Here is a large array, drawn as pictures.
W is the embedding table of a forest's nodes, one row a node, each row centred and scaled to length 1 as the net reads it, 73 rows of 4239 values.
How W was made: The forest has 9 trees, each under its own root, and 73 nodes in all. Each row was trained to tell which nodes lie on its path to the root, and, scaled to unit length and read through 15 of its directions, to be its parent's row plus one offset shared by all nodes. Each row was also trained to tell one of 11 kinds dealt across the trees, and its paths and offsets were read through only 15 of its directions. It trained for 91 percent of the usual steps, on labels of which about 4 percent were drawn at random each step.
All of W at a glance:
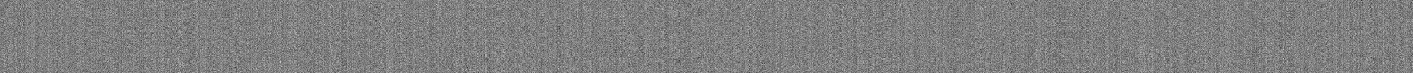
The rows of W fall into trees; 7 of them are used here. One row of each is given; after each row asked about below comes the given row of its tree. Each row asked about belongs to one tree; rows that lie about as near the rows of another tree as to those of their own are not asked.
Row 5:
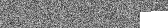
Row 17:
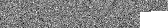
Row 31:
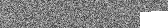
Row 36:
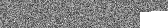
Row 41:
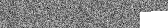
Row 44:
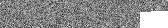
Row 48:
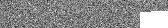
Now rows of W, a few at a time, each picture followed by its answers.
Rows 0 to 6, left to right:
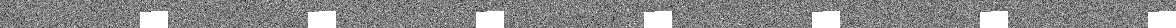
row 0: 44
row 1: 17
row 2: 36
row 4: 41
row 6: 36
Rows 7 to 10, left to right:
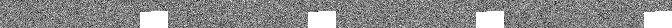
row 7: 36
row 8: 48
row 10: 44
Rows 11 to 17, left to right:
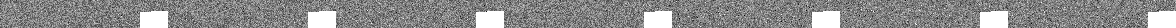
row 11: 31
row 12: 44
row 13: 17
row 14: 44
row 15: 44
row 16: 48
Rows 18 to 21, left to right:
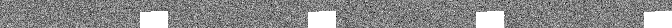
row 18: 5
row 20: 41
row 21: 41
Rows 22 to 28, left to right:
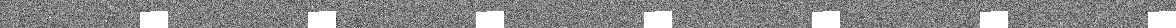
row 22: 48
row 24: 17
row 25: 48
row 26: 5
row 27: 44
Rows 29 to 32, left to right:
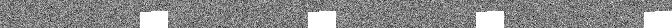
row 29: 36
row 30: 17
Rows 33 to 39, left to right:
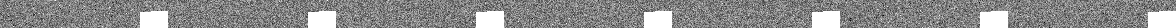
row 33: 44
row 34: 48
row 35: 31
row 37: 48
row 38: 41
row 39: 17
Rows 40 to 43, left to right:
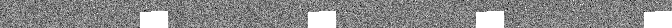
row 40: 36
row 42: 48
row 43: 41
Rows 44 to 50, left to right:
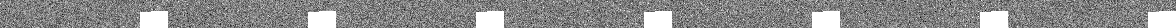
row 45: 36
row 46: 31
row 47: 48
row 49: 41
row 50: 5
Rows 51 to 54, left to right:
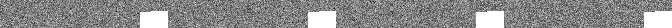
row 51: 41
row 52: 41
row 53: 17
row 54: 31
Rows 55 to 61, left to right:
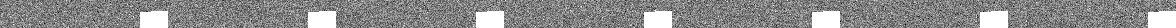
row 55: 36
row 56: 5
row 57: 44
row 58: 48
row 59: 5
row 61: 48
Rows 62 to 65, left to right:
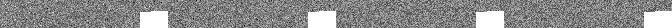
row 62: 48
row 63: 36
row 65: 36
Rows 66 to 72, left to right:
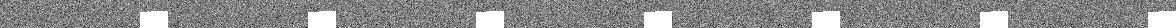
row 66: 17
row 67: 36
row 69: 31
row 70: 17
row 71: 41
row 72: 48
